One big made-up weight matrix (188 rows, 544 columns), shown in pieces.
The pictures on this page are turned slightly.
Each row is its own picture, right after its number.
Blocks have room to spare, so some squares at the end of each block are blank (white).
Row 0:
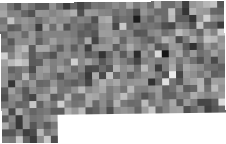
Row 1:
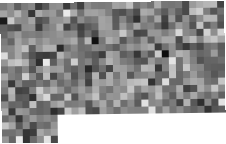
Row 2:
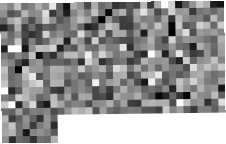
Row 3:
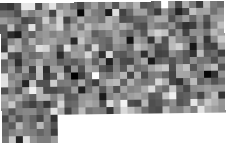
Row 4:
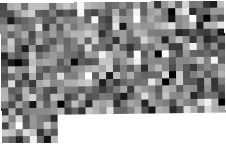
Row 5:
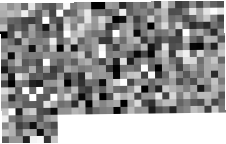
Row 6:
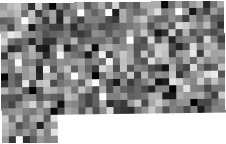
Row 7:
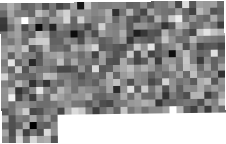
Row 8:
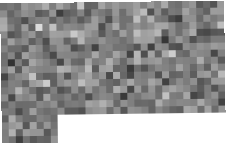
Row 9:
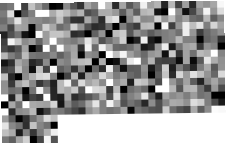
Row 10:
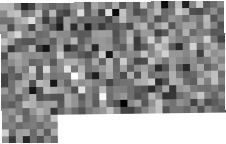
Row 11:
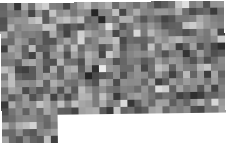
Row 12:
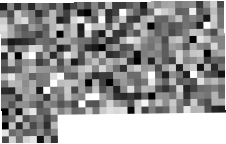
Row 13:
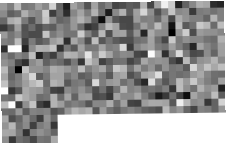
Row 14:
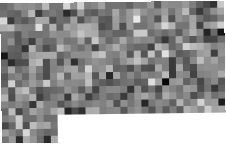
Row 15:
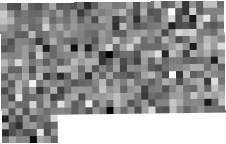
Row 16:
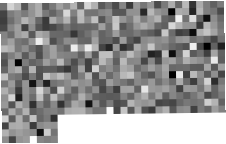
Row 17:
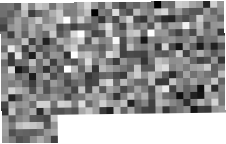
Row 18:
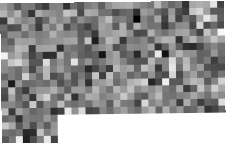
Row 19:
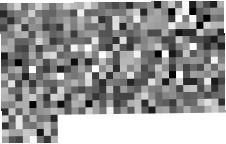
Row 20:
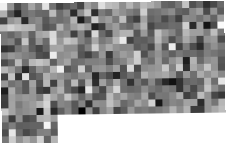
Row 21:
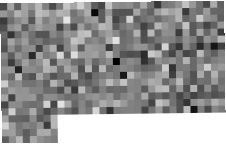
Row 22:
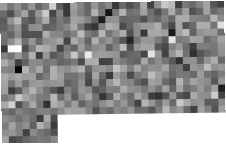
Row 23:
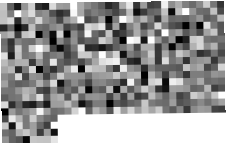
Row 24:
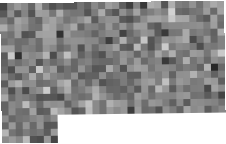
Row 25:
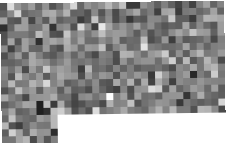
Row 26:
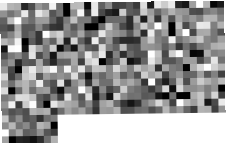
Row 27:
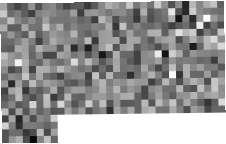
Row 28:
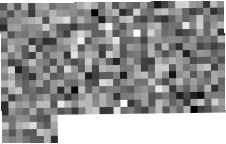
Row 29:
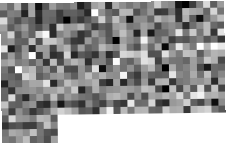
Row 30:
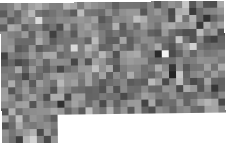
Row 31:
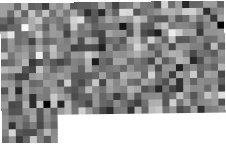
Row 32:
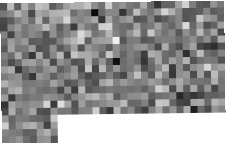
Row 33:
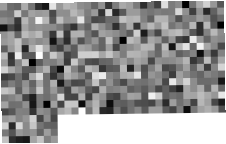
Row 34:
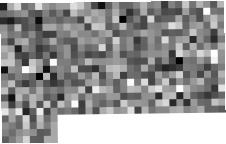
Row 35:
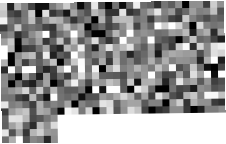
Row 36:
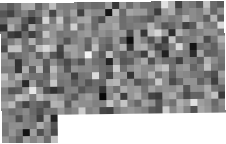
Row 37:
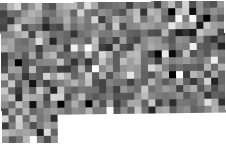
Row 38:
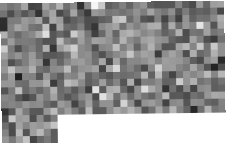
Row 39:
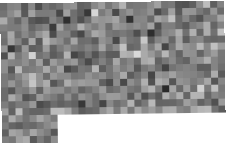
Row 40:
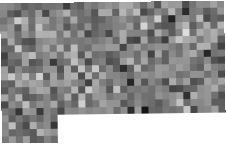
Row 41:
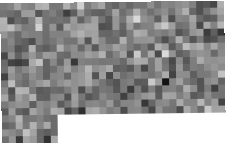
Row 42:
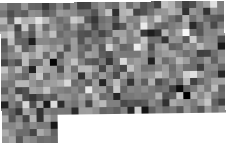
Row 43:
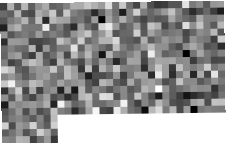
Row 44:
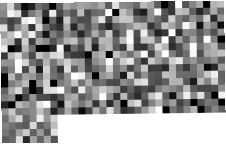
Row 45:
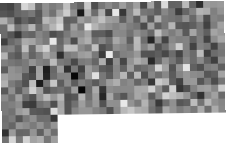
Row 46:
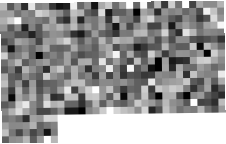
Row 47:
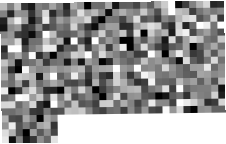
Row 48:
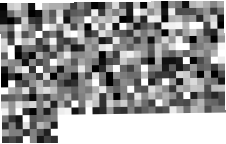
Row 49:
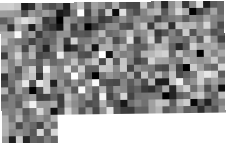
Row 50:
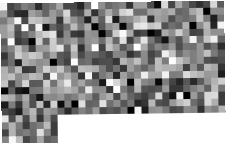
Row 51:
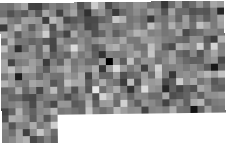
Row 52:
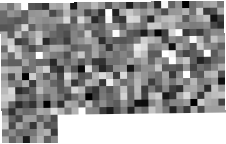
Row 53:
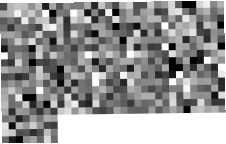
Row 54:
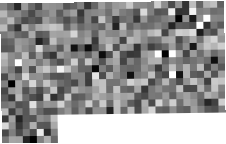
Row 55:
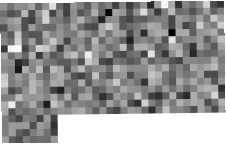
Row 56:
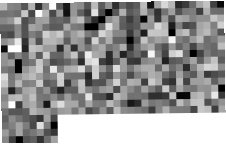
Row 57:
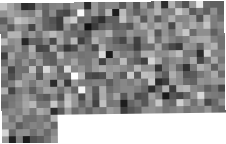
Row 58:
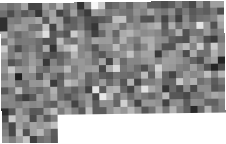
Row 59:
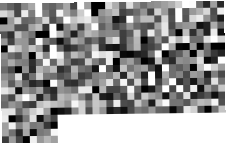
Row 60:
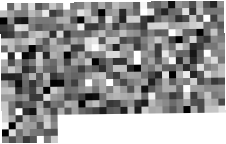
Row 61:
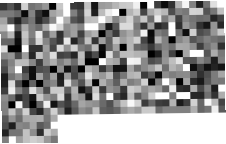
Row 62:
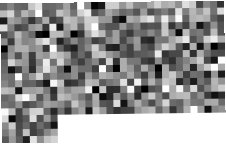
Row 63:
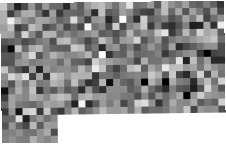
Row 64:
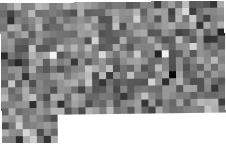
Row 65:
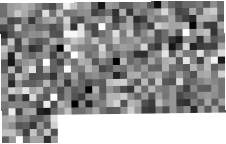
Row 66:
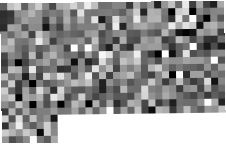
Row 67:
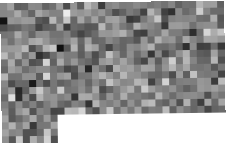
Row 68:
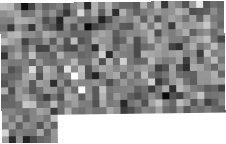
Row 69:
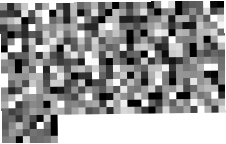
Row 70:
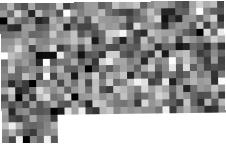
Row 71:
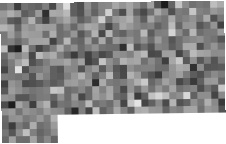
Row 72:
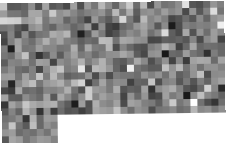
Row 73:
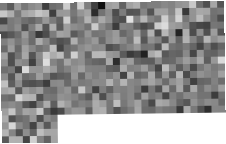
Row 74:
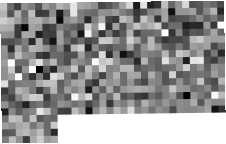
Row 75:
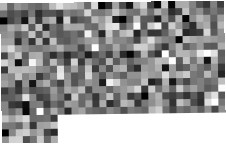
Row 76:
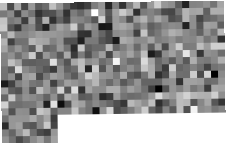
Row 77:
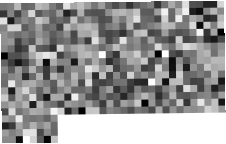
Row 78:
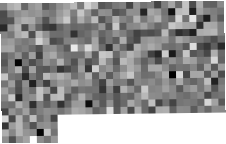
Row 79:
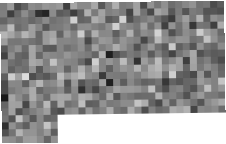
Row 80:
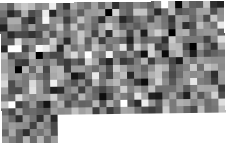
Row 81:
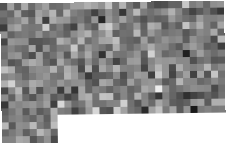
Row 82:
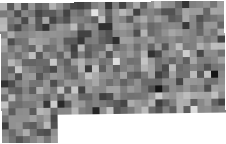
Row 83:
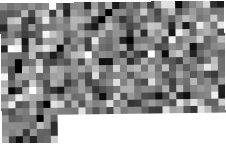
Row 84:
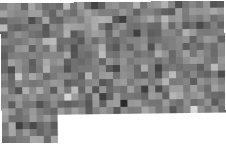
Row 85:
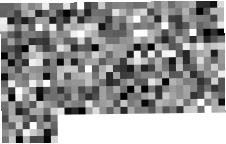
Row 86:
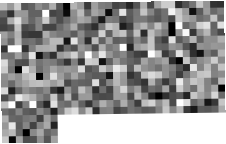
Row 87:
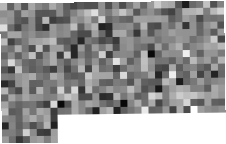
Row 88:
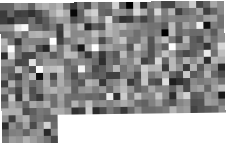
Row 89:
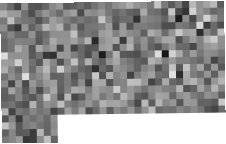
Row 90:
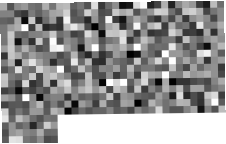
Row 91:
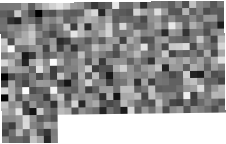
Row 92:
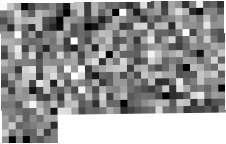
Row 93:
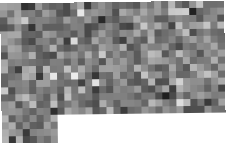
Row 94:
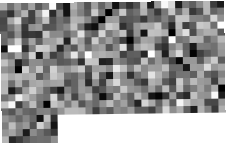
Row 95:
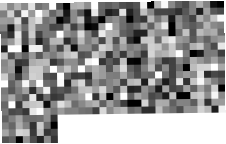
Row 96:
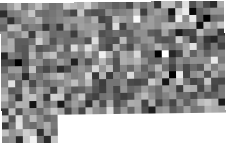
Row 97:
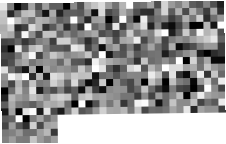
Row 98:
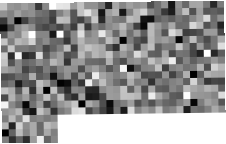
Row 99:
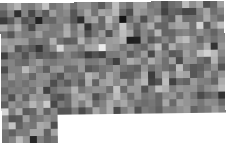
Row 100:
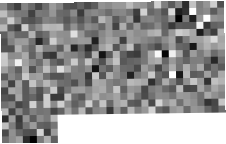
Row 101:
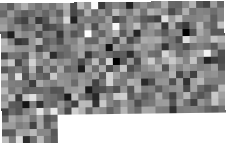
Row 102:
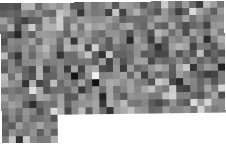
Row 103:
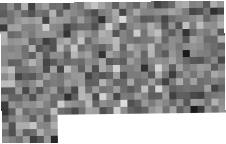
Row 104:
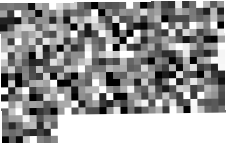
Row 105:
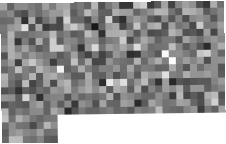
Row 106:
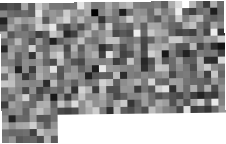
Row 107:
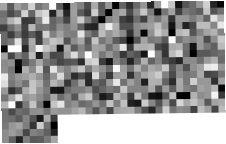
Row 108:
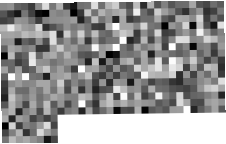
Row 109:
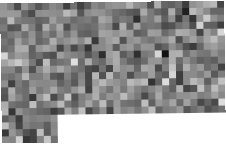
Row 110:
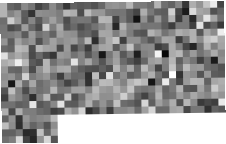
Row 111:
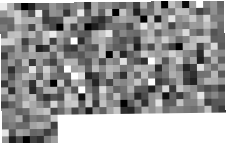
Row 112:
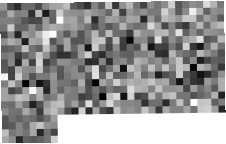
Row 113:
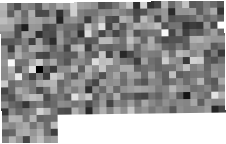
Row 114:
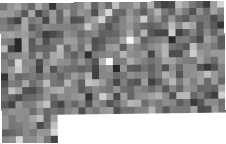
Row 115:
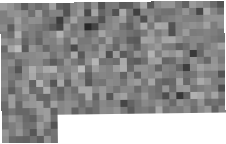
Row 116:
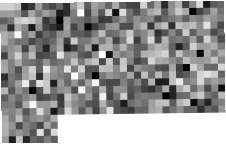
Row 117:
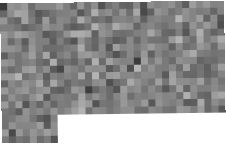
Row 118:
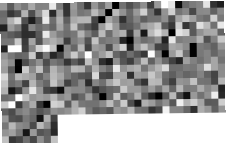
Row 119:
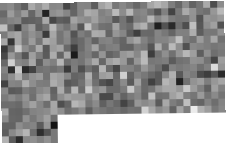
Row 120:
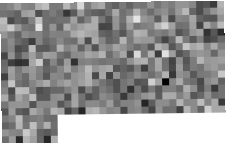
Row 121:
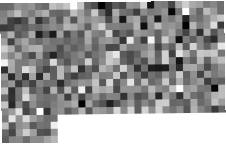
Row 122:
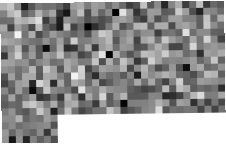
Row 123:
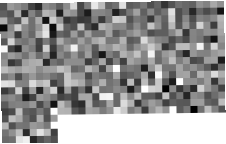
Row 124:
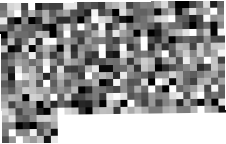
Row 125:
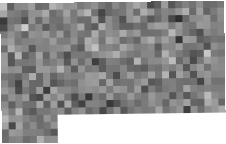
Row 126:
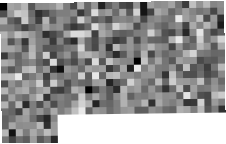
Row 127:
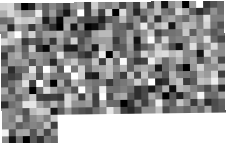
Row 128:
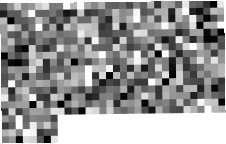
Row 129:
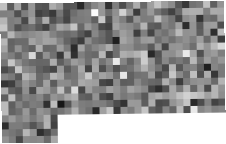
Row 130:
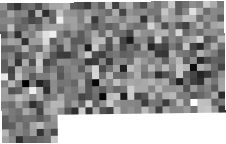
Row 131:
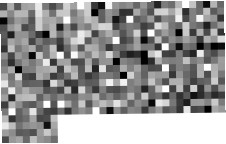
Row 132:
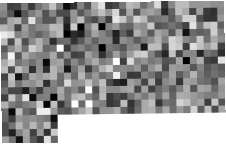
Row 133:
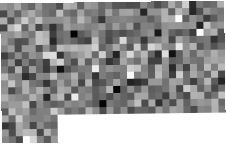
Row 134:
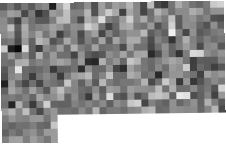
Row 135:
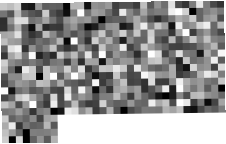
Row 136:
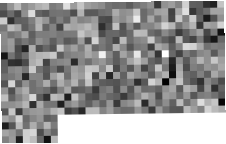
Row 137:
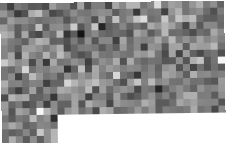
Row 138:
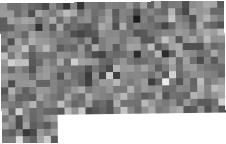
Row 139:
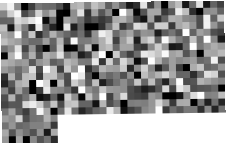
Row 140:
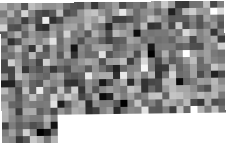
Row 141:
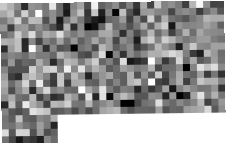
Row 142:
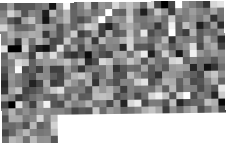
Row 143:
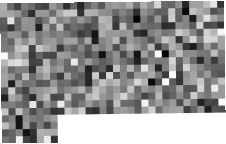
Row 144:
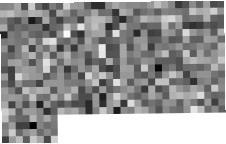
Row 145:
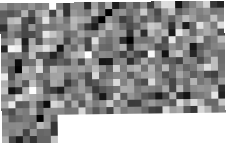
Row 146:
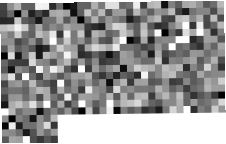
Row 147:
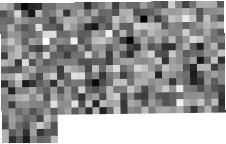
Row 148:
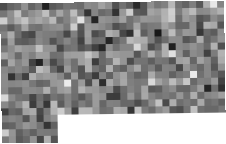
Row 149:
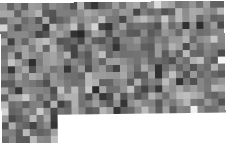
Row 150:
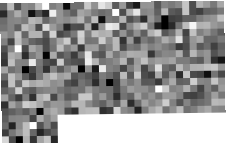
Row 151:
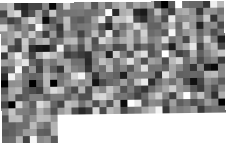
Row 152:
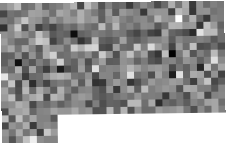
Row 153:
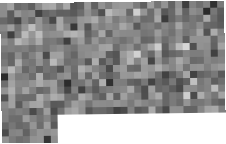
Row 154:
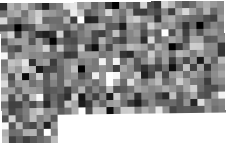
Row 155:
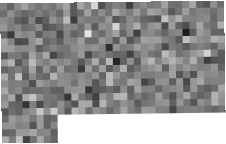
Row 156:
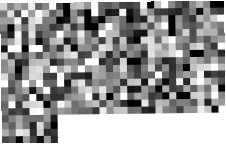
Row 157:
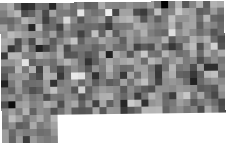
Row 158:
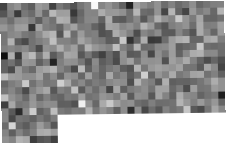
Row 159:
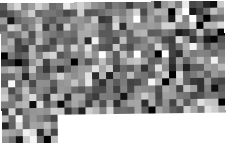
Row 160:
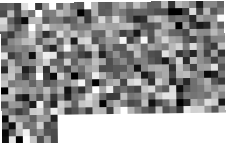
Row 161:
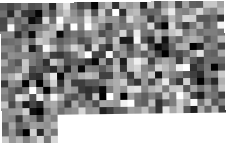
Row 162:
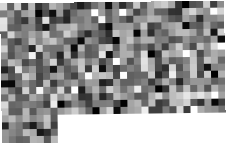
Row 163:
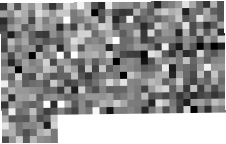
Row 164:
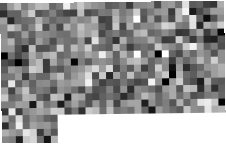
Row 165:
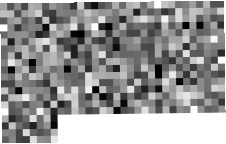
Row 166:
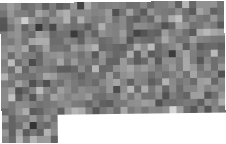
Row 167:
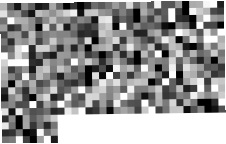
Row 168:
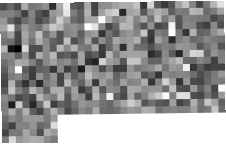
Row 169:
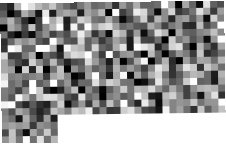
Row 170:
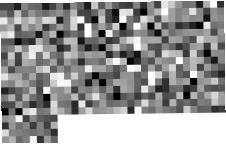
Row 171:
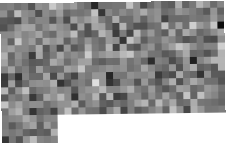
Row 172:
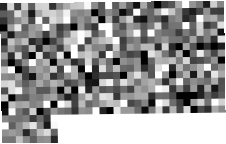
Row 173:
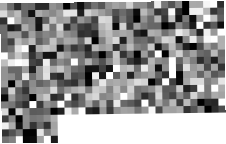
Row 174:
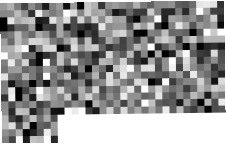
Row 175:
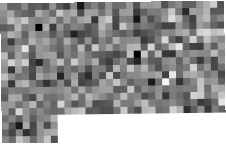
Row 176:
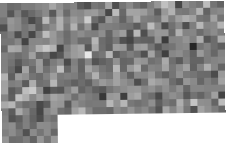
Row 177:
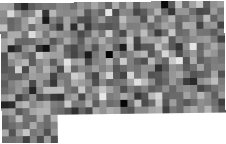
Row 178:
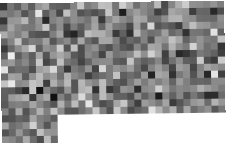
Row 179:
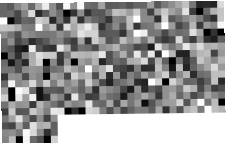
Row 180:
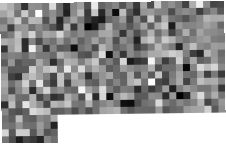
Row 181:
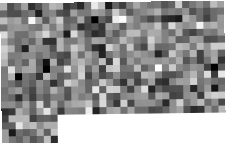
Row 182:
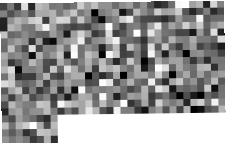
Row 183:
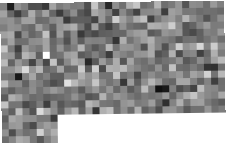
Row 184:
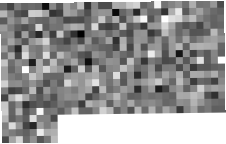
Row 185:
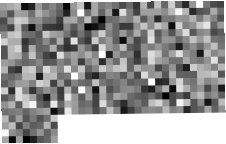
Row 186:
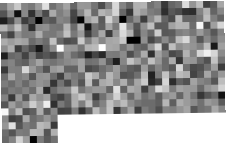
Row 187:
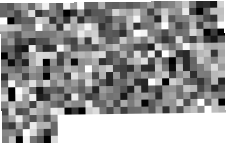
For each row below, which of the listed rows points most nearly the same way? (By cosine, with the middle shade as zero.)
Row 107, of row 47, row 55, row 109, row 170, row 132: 55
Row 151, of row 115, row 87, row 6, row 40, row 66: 6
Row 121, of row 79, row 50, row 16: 16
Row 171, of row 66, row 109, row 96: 109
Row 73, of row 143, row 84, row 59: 59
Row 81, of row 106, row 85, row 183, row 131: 106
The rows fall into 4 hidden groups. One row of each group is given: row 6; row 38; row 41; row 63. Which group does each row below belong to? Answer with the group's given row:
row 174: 41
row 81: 38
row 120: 41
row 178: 38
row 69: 6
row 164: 41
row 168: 6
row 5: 38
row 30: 41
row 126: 63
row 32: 38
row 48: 63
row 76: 38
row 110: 41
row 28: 38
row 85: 41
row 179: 41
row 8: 41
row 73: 38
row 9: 63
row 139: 6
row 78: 41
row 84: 38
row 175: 41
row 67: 41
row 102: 6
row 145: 6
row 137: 38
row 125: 63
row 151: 6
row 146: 63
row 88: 63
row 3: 6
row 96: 41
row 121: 63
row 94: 6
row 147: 6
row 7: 41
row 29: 38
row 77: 41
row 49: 6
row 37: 41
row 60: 63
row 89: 41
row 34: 63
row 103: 38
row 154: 63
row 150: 38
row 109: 41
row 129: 38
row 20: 63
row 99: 63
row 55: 6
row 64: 41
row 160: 6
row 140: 38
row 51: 38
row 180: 6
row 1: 41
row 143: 41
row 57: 6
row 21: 38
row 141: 6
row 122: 6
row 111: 6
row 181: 38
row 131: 38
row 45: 6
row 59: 38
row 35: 38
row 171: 63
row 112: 6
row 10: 6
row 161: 6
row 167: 41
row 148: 63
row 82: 38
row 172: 38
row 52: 63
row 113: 63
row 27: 41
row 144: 38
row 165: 38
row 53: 63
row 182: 38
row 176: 6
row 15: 41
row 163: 38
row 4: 41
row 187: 41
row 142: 6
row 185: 6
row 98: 63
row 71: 6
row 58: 38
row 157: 6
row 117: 63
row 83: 6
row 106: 38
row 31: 63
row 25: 38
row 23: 63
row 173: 41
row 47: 6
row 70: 41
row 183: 38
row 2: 6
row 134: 6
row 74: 63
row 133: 41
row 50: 63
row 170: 63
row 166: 41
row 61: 6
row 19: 41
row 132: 38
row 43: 38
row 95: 6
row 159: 41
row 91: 63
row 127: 6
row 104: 63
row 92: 6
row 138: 41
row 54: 41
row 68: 6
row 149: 38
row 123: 38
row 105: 63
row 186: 63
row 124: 38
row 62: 38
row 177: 6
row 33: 63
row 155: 63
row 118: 6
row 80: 6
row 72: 63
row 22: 6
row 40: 63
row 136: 41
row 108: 63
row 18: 41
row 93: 6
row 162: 38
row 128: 41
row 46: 63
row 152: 41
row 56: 6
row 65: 38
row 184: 38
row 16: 41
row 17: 38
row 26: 6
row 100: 41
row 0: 41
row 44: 6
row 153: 63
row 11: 38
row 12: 63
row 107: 6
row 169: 6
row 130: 6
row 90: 63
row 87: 38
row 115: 6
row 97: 63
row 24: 63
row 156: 6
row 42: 63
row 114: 6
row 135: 6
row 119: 38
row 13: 6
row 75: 63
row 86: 6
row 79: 63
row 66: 41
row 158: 63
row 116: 6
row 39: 38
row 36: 6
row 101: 63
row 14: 41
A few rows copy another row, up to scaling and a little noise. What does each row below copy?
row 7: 166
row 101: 155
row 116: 49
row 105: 90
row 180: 141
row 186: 99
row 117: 126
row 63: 97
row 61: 168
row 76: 82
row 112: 130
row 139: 122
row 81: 43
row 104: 171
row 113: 74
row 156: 95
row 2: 13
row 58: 38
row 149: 165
